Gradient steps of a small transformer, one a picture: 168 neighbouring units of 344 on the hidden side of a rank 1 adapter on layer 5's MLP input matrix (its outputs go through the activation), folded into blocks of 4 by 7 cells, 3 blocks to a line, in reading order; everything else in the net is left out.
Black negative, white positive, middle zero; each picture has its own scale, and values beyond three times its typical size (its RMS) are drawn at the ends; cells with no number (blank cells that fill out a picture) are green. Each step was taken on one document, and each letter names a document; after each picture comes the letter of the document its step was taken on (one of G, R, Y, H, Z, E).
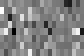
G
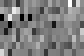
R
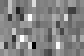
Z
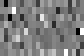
G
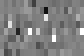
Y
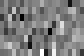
R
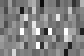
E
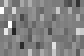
G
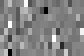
Y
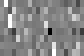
G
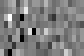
Y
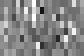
E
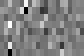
Y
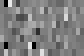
Z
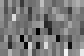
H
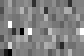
Y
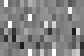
G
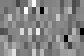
E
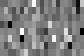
E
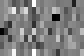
E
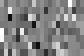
Z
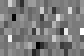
H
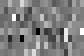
E
